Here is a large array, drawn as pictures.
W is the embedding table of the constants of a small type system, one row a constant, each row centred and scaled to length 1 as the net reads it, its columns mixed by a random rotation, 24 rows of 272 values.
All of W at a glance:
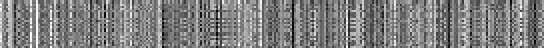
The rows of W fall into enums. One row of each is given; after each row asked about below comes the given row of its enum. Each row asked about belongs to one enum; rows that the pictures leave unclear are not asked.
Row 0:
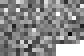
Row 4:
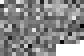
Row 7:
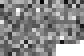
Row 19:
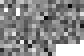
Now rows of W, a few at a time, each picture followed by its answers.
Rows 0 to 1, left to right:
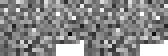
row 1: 0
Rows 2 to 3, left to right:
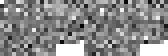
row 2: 4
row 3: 7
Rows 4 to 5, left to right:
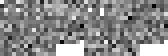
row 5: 19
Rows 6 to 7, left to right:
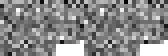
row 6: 7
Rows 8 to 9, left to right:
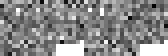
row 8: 7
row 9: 19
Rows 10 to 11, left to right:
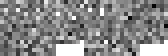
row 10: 0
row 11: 19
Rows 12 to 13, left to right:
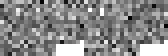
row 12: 7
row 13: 19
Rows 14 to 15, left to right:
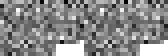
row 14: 7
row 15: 7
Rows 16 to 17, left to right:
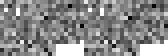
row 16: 19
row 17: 19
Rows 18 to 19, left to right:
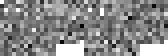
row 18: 4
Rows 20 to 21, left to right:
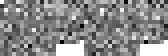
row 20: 4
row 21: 7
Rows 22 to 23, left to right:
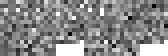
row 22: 0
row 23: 19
